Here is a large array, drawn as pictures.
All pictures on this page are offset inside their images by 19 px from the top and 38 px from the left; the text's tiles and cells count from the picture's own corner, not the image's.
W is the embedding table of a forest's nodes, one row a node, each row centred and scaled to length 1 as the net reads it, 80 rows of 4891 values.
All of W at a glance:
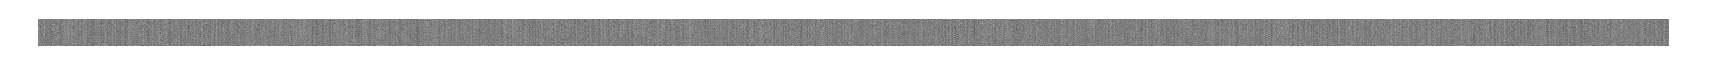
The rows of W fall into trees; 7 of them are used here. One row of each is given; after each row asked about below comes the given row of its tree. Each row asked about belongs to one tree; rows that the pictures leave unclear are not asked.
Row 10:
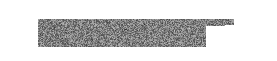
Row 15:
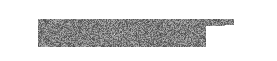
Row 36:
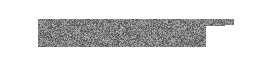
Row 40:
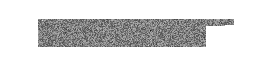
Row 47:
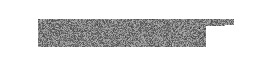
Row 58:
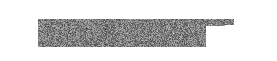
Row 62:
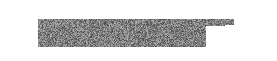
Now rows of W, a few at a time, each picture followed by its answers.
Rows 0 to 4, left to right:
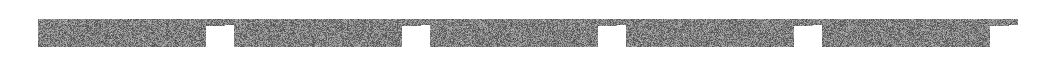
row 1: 47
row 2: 58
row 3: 15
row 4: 36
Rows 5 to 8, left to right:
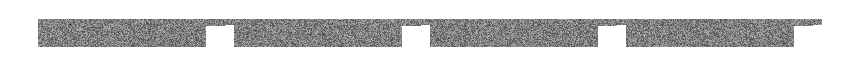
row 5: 62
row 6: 36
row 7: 15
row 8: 36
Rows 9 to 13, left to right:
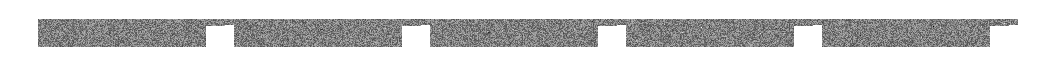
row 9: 15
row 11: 47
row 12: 47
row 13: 15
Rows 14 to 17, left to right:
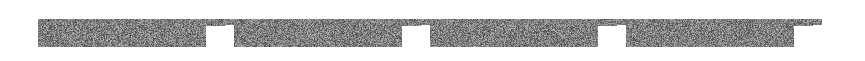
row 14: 10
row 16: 62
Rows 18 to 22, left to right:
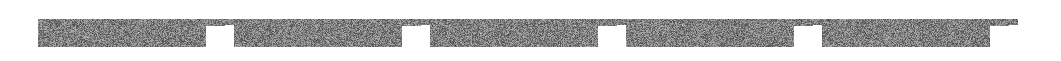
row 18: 36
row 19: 15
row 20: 58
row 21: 62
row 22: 15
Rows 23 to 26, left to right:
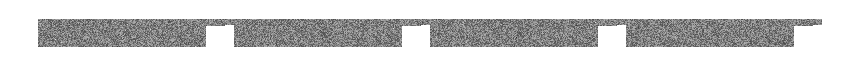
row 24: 36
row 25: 36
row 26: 36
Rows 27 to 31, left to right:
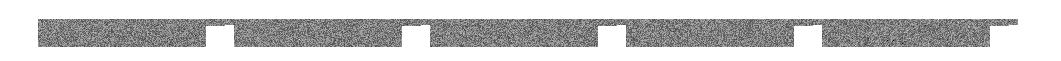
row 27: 62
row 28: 62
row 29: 47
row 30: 15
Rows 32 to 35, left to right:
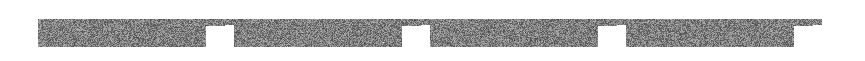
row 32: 62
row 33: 15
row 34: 62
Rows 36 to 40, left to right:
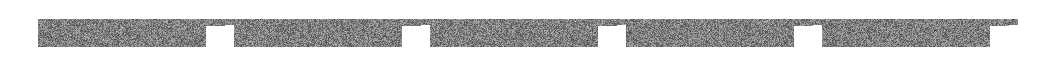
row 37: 47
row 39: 15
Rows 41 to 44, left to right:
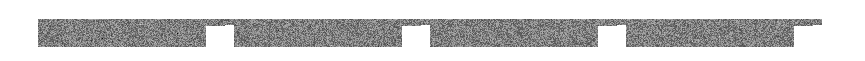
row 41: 10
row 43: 36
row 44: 47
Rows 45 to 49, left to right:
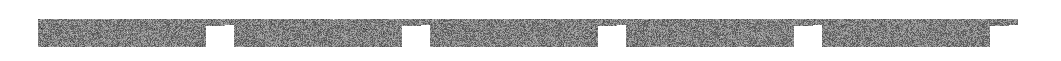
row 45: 47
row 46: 10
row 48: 36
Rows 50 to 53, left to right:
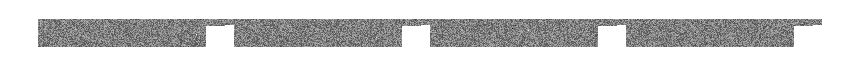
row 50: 36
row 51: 58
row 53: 47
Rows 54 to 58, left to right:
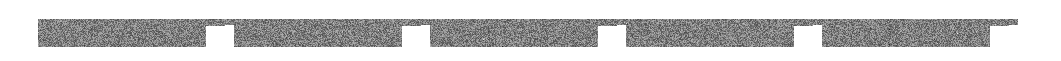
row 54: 62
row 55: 36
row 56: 62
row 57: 47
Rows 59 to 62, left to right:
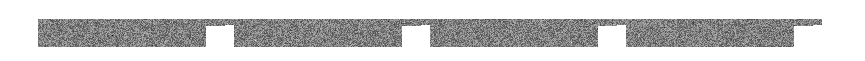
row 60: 15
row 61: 40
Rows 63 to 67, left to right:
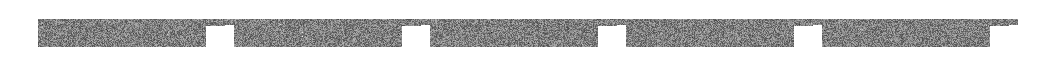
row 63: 15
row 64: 62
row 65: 47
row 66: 10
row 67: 62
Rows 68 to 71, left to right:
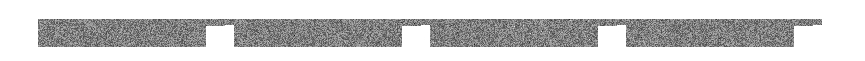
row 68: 58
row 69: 47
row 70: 40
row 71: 47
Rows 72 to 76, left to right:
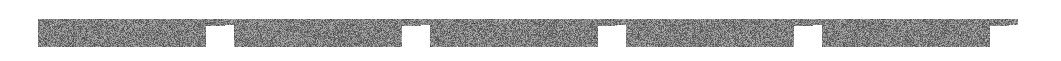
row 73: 62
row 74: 15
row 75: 47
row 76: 15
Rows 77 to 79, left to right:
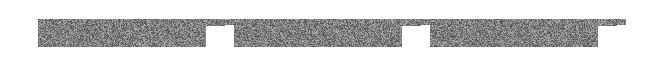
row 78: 36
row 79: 36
